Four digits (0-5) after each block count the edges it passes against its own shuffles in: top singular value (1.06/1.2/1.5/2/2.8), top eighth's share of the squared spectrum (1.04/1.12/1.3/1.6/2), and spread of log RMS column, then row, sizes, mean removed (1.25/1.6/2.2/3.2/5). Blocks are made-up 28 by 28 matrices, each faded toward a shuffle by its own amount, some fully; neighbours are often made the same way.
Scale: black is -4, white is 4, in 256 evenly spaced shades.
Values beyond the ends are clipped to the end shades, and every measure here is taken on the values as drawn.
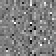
3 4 2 0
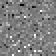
0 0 0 0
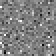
2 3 1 0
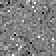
0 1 0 0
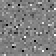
0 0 0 0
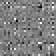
3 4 2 2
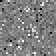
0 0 0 0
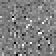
2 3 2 1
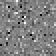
0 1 0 0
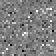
1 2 0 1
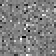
2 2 0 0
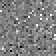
0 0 0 0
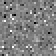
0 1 0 0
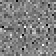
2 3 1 0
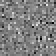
3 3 1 1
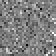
1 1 0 0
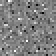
0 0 0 0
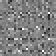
3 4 1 2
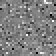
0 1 0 0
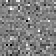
3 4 2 1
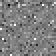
1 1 0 1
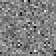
1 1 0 0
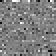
2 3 0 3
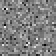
1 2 0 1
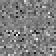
1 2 0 2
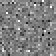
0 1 0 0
